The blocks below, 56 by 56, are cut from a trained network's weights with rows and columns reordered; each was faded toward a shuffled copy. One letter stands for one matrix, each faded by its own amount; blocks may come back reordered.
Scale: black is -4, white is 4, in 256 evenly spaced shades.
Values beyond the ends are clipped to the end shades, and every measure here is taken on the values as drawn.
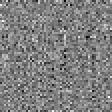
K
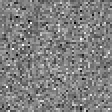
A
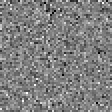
A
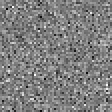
A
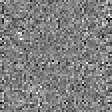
K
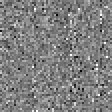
A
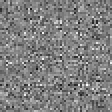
K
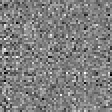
K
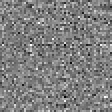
K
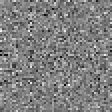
K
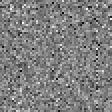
A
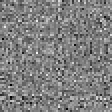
K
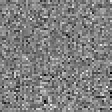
K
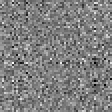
K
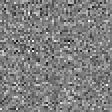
K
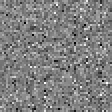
A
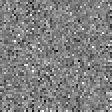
A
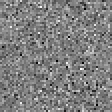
A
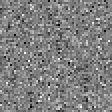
A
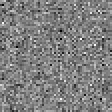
K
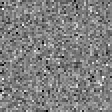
A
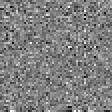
K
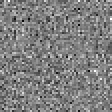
K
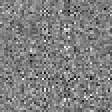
K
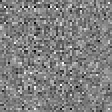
K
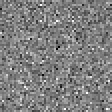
A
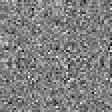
K
